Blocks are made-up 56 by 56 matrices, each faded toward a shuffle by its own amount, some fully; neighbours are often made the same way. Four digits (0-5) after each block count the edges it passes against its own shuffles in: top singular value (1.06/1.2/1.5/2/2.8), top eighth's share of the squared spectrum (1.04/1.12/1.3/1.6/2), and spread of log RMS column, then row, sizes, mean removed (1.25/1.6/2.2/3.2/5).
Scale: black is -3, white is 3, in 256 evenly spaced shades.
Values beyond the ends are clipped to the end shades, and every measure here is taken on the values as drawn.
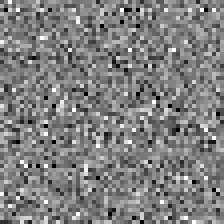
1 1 0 2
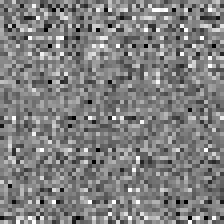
1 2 0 3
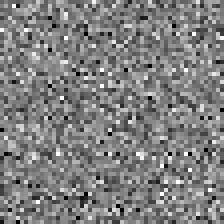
1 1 0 2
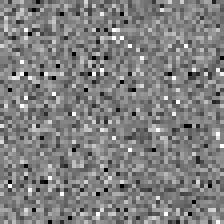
1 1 0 1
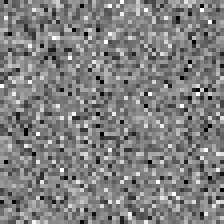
0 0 0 0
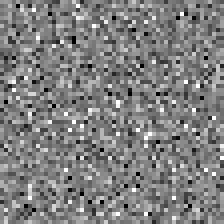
0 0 0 0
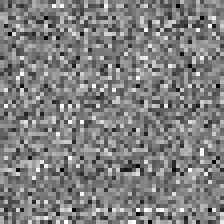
1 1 0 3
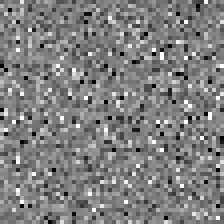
0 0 0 0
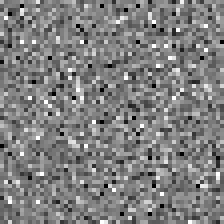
0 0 0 0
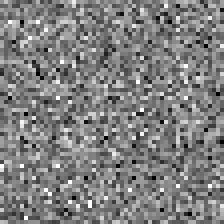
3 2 0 0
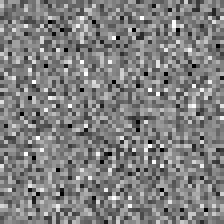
0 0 0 0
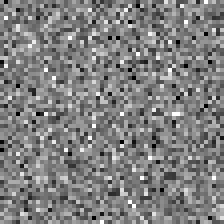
2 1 0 0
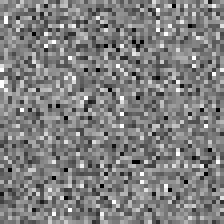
0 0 0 0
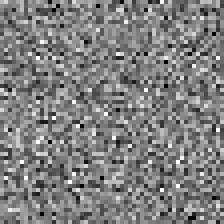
3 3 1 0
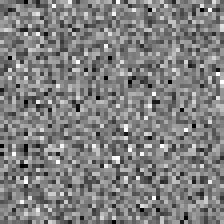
3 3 1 1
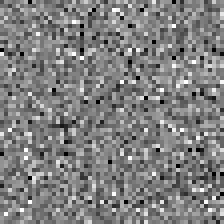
3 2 1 1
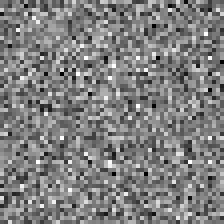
2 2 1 1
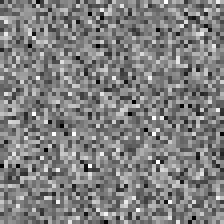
0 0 0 0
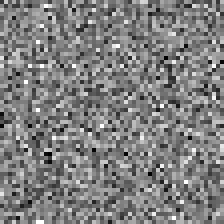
0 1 0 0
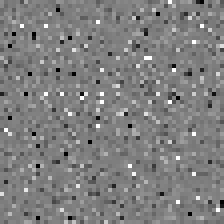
1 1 0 0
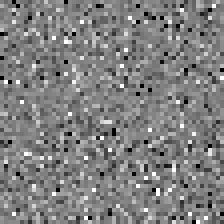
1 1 0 0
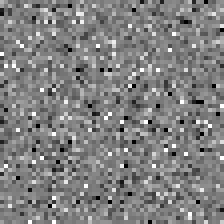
1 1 0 0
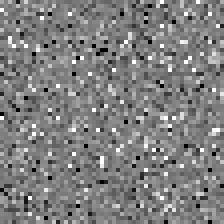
0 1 1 0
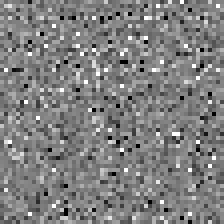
2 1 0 1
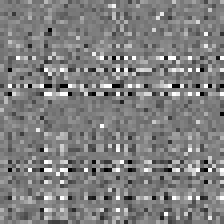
4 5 2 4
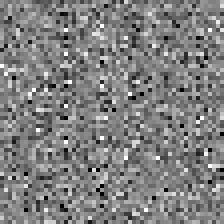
3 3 2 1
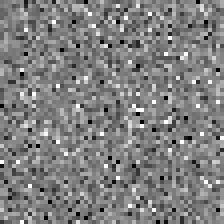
2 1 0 0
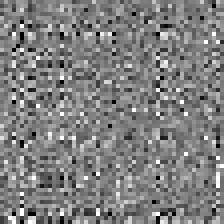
4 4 3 2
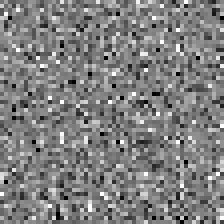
3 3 1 1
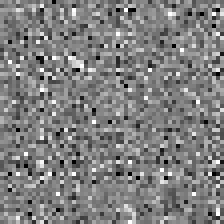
4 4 2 2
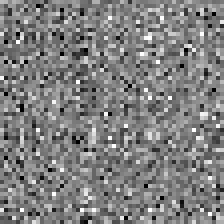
3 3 2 1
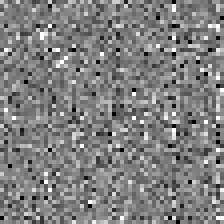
3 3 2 1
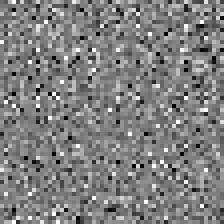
3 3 1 1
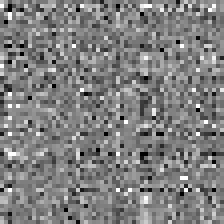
4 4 2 2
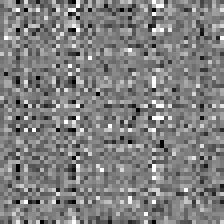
4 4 3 3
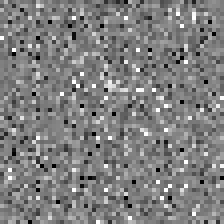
0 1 1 0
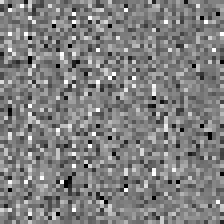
1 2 2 0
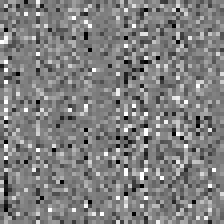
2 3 3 0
